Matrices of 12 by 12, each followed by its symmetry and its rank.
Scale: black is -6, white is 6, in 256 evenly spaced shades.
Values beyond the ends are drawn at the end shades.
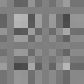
symmetric, rank one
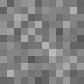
symmetric, full rank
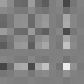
symmetric, rank one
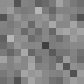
symmetric, full rank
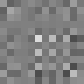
symmetric, rank two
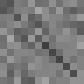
symmetric, full rank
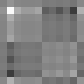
symmetric, rank one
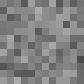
neither, full rank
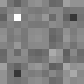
symmetric, rank two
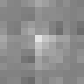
symmetric, rank two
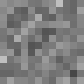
symmetric, full rank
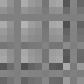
symmetric, rank one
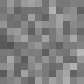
neither, full rank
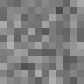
neither, full rank
